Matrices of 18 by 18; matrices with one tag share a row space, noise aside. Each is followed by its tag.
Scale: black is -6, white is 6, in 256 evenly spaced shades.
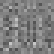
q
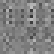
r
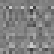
r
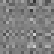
r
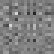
q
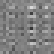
r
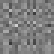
q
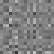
q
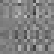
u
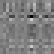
r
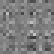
r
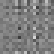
u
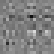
r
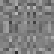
q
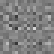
q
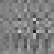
u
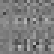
u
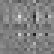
u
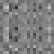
q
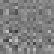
q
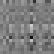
r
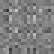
q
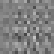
u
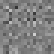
q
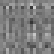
r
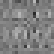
u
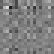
q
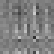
u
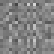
q
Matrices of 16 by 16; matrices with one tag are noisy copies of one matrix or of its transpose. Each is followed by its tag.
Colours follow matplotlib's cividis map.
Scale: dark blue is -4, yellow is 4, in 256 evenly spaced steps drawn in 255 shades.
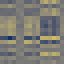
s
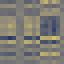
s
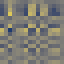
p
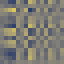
p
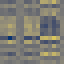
s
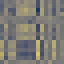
s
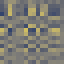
p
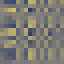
p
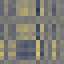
s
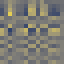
p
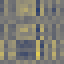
s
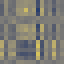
s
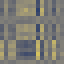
s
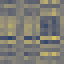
s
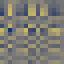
p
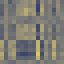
s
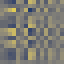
p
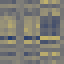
s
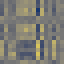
s
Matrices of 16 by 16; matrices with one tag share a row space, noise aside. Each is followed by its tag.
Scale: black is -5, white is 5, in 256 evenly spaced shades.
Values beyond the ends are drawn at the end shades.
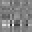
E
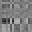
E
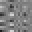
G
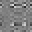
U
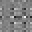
U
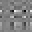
U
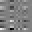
G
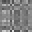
E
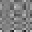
U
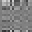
E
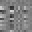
G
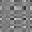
U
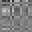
E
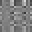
U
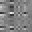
G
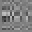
E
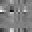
G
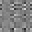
U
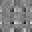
U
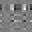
U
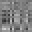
E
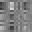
G
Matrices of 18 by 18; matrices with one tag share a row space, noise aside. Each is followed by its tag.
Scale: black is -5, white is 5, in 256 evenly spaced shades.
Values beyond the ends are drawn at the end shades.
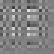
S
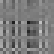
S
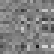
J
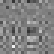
S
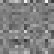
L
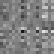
J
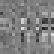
J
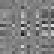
J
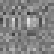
S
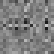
L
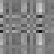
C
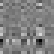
C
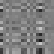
C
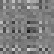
S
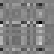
C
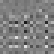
L
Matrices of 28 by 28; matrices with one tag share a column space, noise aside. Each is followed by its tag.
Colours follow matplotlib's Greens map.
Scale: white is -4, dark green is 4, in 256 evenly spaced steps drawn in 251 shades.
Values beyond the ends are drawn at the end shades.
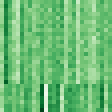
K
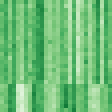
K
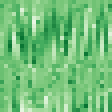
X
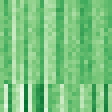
K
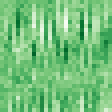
X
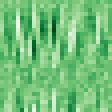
X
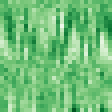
X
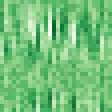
X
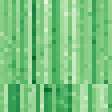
K
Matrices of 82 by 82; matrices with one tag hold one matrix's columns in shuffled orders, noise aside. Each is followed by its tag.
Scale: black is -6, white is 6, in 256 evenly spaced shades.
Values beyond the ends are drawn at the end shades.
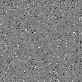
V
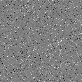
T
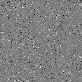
V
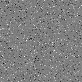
T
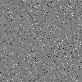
T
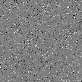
V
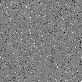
V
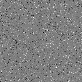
V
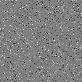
T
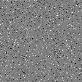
T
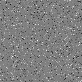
T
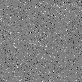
V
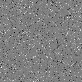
V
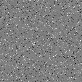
T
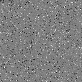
V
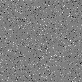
T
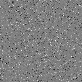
T
